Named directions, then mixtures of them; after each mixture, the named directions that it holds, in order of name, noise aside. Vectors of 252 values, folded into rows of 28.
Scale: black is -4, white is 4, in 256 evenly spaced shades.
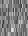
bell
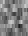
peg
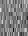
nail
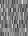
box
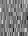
nail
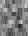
peg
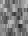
peg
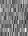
box, nail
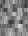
peg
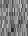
bell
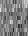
nail, peg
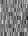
nail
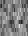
bell, peg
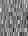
nail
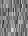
bell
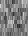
box, peg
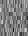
nail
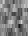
peg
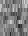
nail, peg
